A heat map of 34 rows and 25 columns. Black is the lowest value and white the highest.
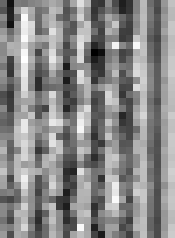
Grain: streaks running down. Stripes: upright, repeating 6 times. Seam: vertical, 80% of the way across, the right part calmer. Slope: none.
